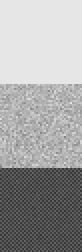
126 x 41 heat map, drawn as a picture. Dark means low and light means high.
It is made of 3 by 1 panels. Panel 1,1: very high, flat. Panel 2,1: high, fine-grained. Panel 3,1: low, checkered.
